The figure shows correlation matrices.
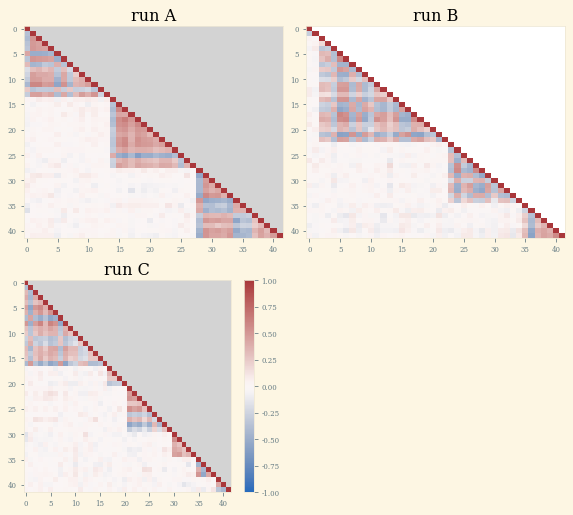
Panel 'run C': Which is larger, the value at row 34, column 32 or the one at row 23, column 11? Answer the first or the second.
the first
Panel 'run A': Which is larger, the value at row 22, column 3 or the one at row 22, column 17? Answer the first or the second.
the second
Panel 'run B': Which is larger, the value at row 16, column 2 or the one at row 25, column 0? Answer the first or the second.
the second
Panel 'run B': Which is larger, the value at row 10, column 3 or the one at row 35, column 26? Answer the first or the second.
the second
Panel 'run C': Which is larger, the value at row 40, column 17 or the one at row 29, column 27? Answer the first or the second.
the first
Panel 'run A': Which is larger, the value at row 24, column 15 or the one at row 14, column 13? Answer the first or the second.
the first
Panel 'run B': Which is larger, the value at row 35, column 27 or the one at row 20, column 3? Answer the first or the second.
the second
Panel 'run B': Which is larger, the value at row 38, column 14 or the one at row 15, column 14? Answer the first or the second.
the first
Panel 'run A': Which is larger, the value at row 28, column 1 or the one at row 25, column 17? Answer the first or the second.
the first
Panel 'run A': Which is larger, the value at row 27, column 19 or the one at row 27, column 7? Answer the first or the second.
the first
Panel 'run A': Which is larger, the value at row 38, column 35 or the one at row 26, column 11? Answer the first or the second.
the second
